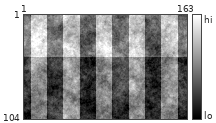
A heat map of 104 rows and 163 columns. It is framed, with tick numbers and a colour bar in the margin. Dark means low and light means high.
Stripes: upright, repeating 5 times. Seam: horizontal, 40% of the way down, the top part higher. Ninth with the highest average: top left.
